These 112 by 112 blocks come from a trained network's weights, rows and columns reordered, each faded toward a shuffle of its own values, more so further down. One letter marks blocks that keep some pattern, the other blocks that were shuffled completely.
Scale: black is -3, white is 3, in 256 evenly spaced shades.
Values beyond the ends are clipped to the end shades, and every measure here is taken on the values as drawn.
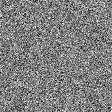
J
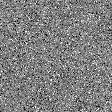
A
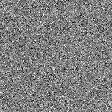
J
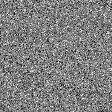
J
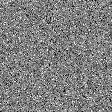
A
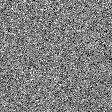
A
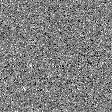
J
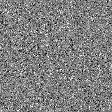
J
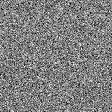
J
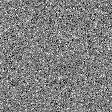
A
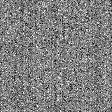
J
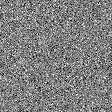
A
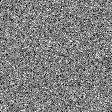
A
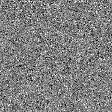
J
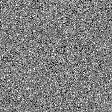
J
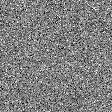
A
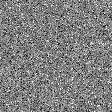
A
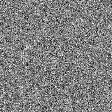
J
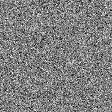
J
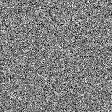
J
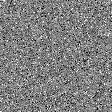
A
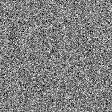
J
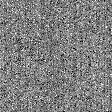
J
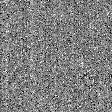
J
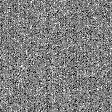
J
